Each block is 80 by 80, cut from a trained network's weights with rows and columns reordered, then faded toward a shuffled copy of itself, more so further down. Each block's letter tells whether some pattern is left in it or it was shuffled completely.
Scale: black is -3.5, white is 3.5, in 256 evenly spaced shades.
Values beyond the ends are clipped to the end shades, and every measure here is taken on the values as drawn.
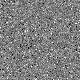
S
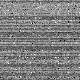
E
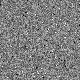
S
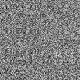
E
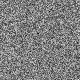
S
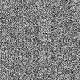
E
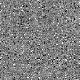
E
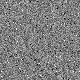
S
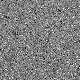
S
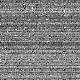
E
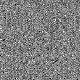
E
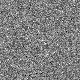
S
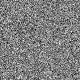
S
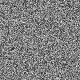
S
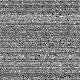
E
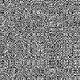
E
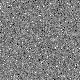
S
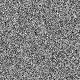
S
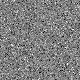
S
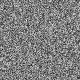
S
